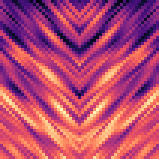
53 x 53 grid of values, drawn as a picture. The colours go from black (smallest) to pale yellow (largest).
The left and right halves mirror each other. On average the colour sits 50% of the way up the scale. The histogram is bell-shaped. The field climbs toward the bottom.
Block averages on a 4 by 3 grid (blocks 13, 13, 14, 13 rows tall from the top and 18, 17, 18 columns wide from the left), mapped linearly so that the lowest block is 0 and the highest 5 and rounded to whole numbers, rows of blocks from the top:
0 2 0
2 2 2
3 4 3
4 5 4
